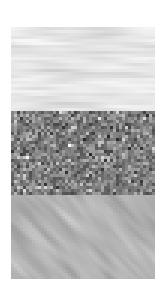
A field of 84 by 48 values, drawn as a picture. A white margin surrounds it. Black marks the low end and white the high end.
The table splits into 3 rows of 1 panel. Panel 1,1: very high, streaked across, faint in contrast. Panel 2,1: middling, fine-grained, strong in contrast. Panel 3,1: high, slanting down to the right, faint in contrast.
